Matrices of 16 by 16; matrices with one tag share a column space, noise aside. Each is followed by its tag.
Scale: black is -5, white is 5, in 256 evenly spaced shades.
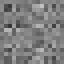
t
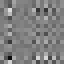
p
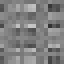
t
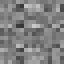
t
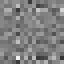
p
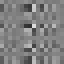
t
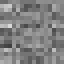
t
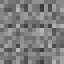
t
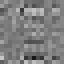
p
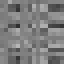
t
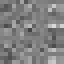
t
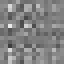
t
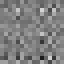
p
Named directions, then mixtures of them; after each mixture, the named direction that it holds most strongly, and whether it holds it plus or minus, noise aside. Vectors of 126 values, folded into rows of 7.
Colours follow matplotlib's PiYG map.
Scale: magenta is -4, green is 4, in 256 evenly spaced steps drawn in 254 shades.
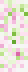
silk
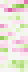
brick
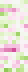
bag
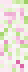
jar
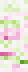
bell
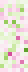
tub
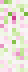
silk, plus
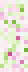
tub, plus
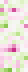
bag, plus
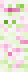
tub, plus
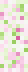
tub, plus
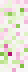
jar, minus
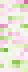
brick, plus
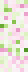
silk, minus
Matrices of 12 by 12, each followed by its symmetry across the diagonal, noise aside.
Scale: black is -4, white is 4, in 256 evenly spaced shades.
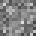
symmetric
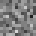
antisymmetric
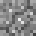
symmetric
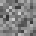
symmetric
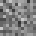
antisymmetric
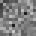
symmetric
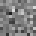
antisymmetric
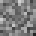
symmetric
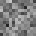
symmetric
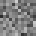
antisymmetric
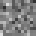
antisymmetric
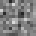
antisymmetric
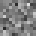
antisymmetric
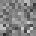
symmetric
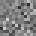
antisymmetric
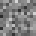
antisymmetric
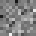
symmetric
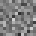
antisymmetric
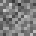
symmetric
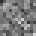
symmetric
